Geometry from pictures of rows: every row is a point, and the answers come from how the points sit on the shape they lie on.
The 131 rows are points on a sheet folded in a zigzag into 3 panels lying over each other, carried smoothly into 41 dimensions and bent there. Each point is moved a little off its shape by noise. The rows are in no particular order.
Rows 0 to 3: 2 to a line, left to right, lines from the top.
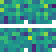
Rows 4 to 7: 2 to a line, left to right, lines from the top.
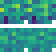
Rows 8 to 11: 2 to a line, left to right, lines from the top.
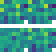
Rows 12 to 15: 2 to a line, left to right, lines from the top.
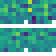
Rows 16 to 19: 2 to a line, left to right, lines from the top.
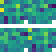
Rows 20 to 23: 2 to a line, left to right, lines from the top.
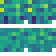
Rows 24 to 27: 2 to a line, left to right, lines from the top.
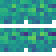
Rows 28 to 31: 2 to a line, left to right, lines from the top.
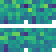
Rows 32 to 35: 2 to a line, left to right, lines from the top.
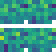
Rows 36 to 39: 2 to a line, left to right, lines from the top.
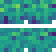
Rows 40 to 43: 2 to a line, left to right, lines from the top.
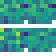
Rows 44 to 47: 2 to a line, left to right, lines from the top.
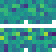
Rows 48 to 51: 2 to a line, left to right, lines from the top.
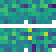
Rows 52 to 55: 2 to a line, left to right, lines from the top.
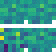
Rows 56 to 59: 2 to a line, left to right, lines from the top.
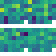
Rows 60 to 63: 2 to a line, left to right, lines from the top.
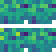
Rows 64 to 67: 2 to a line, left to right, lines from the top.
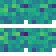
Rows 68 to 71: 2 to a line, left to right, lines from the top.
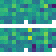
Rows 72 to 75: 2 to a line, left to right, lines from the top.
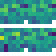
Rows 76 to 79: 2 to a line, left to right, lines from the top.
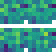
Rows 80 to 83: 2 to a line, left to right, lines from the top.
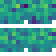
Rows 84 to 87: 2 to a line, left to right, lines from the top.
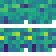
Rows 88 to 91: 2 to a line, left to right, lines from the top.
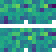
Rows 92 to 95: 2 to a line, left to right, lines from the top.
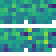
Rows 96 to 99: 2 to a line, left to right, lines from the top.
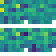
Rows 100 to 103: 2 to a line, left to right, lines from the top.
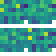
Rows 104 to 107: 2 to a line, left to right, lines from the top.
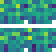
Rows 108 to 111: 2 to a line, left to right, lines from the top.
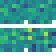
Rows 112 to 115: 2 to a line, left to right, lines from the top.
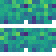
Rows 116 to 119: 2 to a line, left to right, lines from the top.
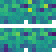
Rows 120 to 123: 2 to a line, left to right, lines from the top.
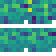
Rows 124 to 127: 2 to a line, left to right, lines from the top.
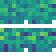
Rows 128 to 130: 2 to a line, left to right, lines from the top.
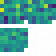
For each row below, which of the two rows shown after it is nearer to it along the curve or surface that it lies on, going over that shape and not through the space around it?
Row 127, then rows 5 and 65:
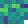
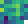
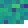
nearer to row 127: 5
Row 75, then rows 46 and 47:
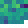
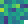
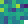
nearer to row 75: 46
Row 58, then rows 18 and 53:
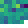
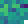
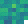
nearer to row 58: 18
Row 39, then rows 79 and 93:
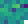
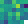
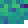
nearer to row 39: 79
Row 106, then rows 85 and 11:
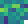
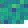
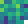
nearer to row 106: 11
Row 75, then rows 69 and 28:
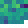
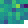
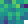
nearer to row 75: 28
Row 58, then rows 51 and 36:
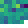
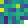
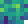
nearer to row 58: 51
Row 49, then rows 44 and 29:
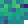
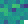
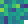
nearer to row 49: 29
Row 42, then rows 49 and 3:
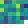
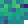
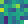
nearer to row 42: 3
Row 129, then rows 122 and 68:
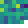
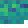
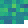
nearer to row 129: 122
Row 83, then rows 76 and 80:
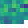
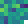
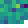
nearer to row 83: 76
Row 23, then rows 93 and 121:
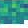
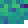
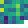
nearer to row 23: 93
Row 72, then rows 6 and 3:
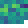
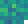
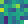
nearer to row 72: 6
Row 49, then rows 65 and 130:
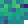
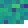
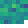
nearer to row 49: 130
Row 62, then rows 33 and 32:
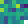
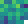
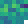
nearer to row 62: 33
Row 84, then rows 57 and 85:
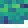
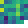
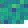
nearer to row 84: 57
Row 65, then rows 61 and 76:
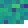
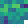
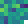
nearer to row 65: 76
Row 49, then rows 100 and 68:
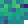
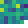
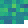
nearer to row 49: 68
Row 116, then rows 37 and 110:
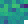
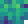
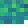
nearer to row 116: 110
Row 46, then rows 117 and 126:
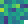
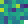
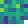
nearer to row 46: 126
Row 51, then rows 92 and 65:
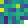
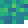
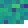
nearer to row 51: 65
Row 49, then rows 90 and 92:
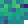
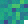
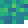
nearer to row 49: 92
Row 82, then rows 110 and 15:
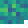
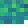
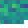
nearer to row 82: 110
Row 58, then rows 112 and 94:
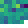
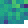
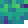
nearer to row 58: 112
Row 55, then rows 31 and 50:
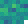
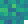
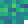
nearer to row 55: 31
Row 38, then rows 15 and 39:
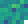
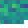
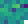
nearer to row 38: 39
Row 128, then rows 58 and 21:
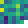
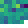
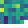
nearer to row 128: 21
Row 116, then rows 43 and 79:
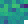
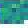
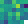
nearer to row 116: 79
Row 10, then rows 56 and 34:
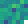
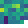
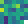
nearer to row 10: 34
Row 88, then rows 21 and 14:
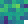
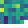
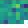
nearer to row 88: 21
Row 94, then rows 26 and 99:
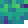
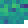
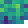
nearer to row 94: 99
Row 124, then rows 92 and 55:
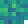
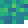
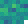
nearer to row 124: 92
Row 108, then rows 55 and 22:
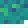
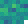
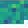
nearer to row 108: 22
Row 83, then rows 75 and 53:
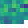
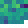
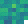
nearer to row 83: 53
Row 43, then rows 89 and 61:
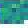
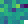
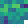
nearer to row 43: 89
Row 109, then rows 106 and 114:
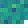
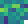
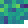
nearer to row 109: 114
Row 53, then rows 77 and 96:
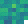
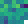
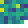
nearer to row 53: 77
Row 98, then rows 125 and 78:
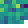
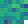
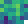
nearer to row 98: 125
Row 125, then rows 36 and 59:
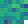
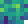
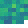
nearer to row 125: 59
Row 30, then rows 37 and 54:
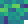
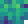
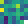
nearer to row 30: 37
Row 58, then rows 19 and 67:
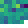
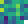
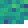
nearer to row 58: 19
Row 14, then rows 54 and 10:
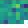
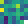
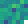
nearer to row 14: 10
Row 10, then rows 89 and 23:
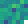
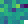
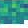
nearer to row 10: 89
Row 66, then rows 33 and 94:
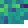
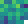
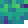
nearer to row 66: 33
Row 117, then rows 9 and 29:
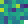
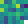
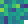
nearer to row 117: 9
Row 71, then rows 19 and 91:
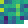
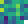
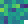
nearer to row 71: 19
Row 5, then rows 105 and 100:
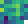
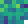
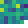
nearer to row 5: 105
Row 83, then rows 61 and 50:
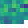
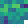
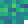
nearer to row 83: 50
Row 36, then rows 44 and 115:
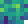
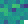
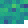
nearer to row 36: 115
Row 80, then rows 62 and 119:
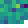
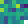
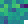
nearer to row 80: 62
